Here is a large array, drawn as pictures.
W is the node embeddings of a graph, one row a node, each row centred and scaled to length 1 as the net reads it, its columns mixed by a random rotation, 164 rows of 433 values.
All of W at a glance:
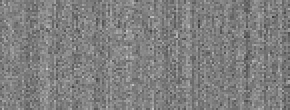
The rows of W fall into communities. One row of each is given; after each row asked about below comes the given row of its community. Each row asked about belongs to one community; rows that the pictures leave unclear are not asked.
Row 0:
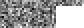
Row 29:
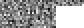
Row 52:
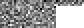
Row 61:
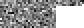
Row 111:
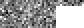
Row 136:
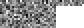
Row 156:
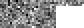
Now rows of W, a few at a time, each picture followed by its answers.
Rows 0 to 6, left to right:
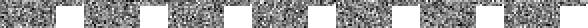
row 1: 29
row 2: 52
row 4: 52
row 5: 0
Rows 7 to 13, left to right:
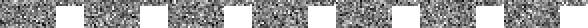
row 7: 136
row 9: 0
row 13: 156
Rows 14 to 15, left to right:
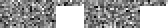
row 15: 136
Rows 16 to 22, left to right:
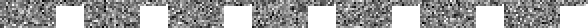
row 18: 61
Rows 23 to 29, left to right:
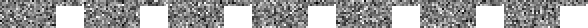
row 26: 136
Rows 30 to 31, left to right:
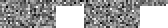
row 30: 29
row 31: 136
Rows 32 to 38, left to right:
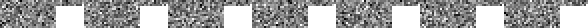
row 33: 61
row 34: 111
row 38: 111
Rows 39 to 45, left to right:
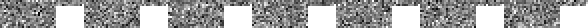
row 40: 111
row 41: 111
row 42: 61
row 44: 156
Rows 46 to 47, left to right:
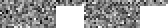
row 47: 0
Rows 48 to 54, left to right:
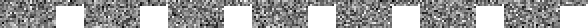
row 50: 0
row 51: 0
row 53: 52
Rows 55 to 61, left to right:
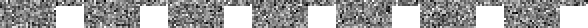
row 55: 0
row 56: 0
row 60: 52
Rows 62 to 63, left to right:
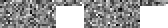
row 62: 29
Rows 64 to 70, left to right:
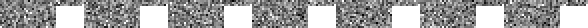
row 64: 156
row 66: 52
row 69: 136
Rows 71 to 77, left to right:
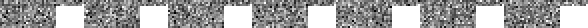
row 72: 111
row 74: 136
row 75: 61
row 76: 29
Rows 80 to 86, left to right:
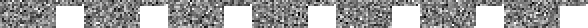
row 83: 0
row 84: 0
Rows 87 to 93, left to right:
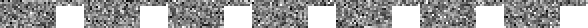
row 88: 29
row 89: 0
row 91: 156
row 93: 0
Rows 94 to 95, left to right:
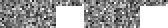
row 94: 111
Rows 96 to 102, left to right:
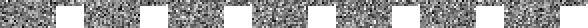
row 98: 111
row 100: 29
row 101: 61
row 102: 111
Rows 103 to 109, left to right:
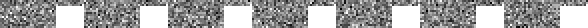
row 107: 0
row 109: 52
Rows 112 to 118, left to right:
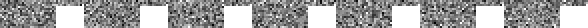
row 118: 111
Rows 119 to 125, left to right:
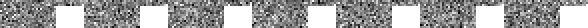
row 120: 29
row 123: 52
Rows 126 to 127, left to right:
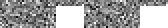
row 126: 0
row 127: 52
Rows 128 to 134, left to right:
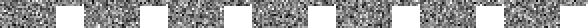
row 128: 52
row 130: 61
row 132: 0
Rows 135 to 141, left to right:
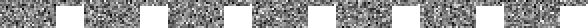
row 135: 136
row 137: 156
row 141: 29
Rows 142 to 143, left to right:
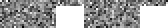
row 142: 156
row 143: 52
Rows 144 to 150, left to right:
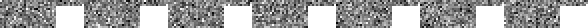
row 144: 136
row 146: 52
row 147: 29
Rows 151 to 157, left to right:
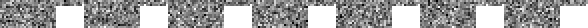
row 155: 156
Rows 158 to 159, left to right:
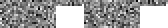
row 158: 111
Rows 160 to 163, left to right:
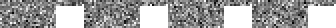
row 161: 156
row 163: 156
